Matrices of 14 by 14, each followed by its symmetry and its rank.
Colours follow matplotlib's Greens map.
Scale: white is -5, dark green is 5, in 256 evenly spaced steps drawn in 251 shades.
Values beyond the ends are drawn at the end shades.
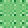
symmetric, rank one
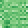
neither, rank three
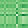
neither, rank one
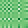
symmetric, rank one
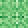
antisymmetric, rank two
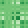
symmetric, rank one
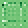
antisymmetric, rank two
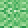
neither, rank two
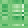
neither, rank one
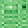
neither, rank two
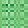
neither, rank one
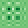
symmetric, rank one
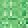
neither, rank three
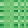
neither, rank one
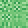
antisymmetric, rank two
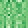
neither, rank two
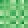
symmetric, rank one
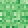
neither, rank three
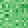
neither, rank three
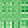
antisymmetric, rank two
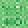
neither, rank two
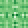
antisymmetric, rank two
